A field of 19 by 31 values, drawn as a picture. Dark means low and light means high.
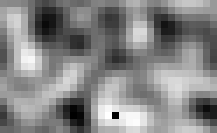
Roughest part: bottom middle. Lone odd cells: 1, lower than its neighbours. Grain: blotchy. Mirror symmetry: none.
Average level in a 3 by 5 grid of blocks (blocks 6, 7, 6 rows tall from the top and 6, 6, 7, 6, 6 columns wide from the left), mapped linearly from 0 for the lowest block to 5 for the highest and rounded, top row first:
30222 / 43234 / 31553
